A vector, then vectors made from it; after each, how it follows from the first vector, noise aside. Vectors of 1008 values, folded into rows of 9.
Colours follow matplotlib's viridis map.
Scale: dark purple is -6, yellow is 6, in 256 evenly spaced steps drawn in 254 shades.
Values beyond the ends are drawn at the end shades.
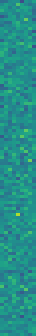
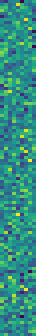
scaled up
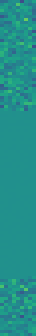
partly zeroed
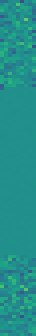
partly zeroed
